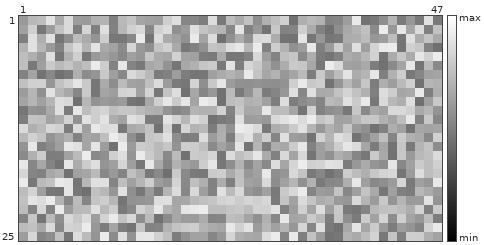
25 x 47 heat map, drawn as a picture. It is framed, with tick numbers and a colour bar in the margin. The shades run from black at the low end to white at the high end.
Seam: none. Slope: none. Grain: fine. Mirror symmetry: none. Stripes: none. Odd rows or columns: none. Histogram: flat. Average level on the scale: 70%.
